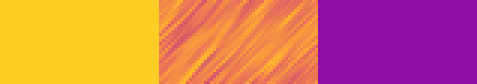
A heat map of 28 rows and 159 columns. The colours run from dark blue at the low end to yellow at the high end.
It is made of 1 by 3 panels. Panel 1,1: very high, flat. Panel 1,2: high, slanting up to the right. Panel 1,3: low, flat.
